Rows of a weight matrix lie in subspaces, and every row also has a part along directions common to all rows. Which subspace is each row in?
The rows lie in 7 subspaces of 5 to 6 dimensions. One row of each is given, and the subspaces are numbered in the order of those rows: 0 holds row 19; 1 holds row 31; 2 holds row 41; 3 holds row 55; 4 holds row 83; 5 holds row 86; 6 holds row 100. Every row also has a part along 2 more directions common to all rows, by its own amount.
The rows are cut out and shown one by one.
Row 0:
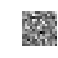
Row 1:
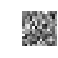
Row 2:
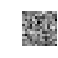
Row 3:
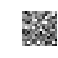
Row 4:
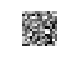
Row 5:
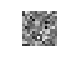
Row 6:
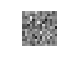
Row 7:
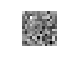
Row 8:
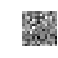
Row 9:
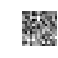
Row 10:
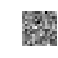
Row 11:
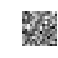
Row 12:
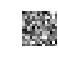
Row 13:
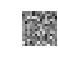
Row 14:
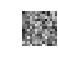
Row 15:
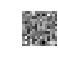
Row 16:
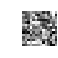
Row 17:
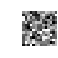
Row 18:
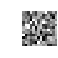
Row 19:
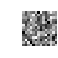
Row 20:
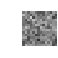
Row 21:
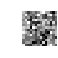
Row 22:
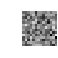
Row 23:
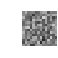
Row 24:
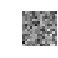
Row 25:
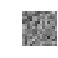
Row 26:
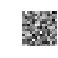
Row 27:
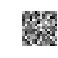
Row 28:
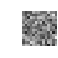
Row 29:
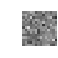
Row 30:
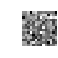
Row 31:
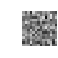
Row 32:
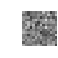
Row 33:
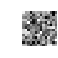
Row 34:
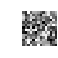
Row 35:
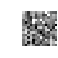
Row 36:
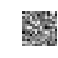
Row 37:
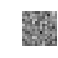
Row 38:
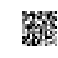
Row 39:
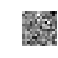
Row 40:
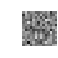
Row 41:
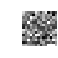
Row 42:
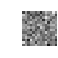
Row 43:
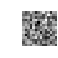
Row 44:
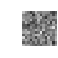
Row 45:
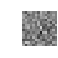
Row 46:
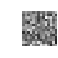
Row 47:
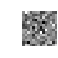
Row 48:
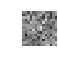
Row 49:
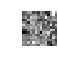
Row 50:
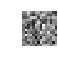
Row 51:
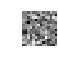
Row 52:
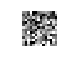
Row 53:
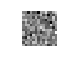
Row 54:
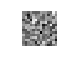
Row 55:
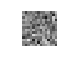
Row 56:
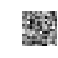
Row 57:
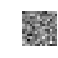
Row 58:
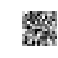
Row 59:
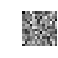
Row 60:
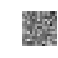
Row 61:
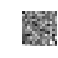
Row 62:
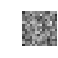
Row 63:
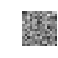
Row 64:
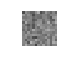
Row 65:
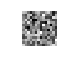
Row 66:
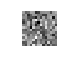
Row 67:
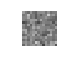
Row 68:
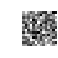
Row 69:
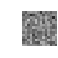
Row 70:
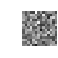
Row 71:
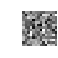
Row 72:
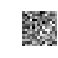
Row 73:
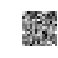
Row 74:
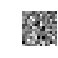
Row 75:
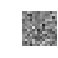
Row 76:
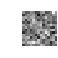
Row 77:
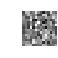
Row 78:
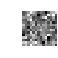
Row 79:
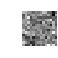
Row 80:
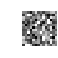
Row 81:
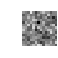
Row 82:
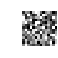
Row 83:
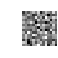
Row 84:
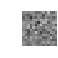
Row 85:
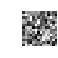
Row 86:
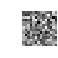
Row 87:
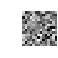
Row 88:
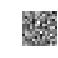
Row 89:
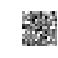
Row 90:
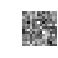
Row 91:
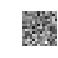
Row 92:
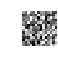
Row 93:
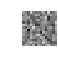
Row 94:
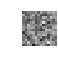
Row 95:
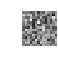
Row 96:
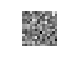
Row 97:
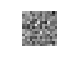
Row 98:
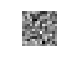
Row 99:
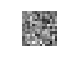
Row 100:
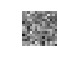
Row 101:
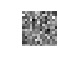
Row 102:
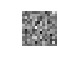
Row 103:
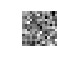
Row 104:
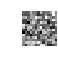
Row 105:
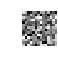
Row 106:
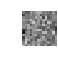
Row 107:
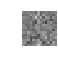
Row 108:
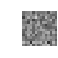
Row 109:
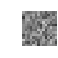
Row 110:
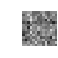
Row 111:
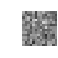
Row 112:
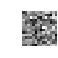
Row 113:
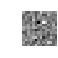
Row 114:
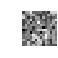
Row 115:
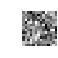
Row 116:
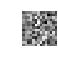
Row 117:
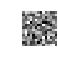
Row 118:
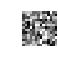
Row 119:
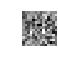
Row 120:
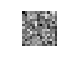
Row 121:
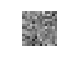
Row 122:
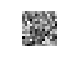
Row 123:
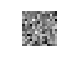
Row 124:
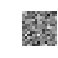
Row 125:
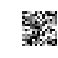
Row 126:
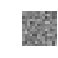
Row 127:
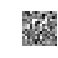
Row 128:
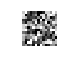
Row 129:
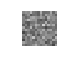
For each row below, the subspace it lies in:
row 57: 2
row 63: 5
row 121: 1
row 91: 3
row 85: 4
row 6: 0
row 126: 4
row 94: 0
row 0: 1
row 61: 2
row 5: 2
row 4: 2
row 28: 1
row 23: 3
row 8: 1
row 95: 3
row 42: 4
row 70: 0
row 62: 5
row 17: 2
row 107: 4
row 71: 5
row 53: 3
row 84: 2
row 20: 4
